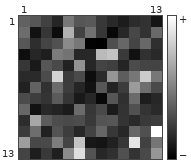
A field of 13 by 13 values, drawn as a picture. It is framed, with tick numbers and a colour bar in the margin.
Mirror symmetry: none. Average level on the scale: 30%. Ninth with the highest average: bottom right. Slope: none. Histogram: skewed, a long tail of high values.
